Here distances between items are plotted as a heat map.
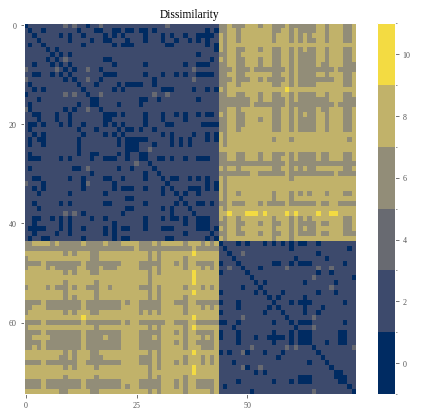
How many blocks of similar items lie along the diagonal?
2
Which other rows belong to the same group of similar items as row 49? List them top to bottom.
44, 45, 46, 47, 48, 50, 51, 52, 53, 54, 55, 56, 57, 58, 59, 60, 61, 62, 63, 64, 65, 66, 67, 68, 69, 70, 71, 72, 73, 74
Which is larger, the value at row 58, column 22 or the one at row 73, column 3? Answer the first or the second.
the first
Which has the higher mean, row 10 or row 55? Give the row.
55
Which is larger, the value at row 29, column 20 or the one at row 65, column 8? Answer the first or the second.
the second
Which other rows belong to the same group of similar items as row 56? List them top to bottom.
44, 45, 46, 47, 48, 49, 50, 51, 52, 53, 54, 55, 57, 58, 59, 60, 61, 62, 63, 64, 65, 66, 67, 68, 69, 70, 71, 72, 73, 74
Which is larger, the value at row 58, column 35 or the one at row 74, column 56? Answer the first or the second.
the first
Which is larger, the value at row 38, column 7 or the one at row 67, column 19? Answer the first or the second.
the second
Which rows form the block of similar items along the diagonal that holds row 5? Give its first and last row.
0 to 43
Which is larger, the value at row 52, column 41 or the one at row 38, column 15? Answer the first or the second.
the first
